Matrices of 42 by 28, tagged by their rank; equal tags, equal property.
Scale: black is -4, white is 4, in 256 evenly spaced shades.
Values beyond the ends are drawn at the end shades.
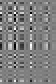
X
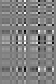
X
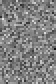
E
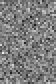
E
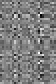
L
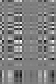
X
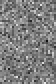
E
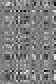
L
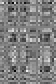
L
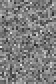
E
